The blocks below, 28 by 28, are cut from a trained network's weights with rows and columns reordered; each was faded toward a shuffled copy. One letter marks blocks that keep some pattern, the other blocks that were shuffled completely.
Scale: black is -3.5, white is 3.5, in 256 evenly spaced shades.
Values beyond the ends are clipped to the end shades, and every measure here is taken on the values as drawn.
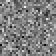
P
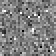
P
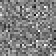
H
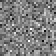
P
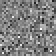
P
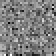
H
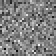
P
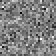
P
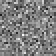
P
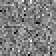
P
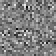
H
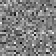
H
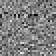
H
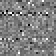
H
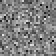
P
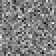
P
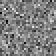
P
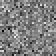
P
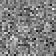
H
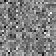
H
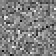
P
